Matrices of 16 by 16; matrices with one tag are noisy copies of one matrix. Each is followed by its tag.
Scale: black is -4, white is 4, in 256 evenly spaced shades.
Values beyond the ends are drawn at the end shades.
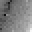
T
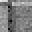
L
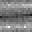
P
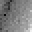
T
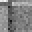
L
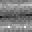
P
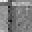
L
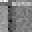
L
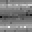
P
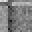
L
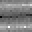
P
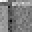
L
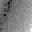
T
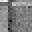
L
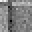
L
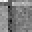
L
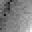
T
